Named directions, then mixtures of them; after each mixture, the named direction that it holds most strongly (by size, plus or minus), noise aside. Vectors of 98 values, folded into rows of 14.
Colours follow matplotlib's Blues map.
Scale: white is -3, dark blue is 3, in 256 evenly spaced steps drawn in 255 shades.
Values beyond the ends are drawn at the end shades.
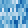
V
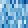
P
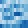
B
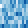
P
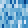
P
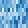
V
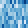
P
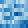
B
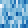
P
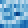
B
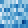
B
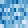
B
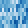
V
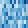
P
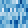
V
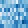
V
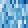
P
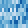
V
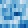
B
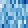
P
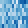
P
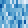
P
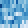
B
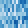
V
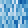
V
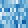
V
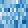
V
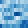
B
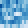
B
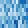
V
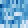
B
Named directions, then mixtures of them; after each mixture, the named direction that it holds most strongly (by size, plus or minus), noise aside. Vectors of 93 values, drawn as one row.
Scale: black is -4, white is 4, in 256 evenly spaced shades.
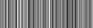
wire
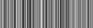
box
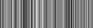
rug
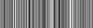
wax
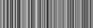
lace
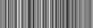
wire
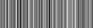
wire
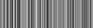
lace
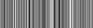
wax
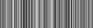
rug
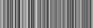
lace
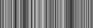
rug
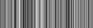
rug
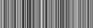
box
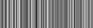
lace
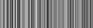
lace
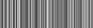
lace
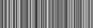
lace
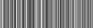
box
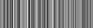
lace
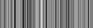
box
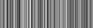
lace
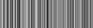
lace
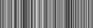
rug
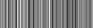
wire
